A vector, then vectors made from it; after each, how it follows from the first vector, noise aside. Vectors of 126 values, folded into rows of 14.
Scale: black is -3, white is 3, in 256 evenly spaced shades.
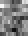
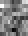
copied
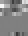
partly zeroed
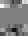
partly zeroed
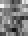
copied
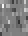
partly zeroed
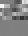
partly zeroed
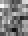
copied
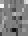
partly zeroed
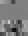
partly zeroed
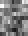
copied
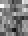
copied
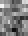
copied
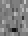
partly zeroed
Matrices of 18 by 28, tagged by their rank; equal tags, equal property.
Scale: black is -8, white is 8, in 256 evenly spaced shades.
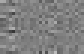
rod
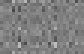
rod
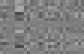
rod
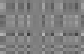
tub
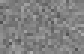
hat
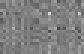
rod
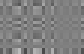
tub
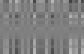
tub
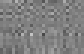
rod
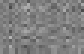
rod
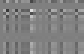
tub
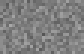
hat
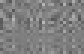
rod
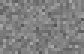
hat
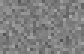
hat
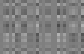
tub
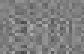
rod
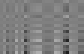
tub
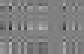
tub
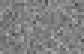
hat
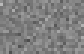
hat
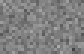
hat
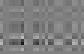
tub
